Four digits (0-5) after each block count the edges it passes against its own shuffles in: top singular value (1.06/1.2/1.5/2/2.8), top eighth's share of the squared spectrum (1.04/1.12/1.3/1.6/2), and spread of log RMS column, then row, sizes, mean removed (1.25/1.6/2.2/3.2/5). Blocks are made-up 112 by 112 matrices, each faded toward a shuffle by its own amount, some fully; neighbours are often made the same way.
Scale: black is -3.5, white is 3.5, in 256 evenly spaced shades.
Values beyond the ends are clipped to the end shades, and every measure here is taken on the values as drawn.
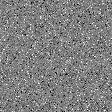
0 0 0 0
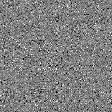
4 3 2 1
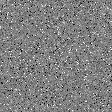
0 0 0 0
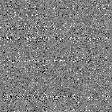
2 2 3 3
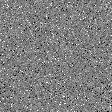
0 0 0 0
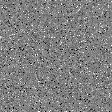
1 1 1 1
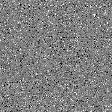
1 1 1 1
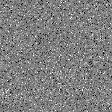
3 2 0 1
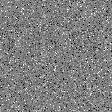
3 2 0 0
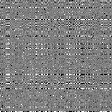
5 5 3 4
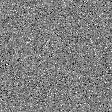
1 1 0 0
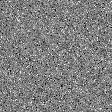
1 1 0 0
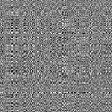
5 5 4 4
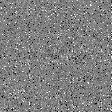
4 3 2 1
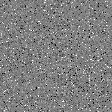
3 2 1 0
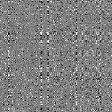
5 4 3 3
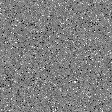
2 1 0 0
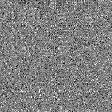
4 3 1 1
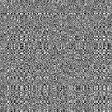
5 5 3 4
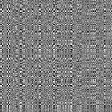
5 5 4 4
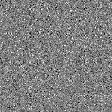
4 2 1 1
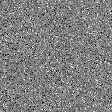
3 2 0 0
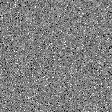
3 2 0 0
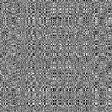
5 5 4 4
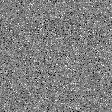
3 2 0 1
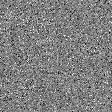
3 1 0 0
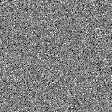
3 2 1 0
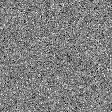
0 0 0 0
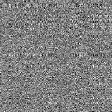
4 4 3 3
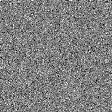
3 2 0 1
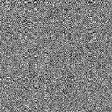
4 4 2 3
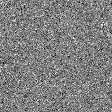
2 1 0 0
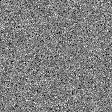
0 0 0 0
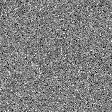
1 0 0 0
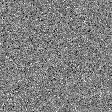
1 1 0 0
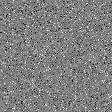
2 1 0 0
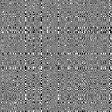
5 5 4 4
